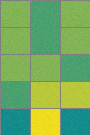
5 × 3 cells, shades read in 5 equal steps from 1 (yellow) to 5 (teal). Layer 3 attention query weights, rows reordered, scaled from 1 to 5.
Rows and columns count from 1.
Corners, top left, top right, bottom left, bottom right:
3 3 5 5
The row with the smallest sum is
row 4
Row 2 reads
3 4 3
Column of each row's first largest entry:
2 2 3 1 1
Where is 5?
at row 5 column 1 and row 5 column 3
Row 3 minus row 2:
0 -1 1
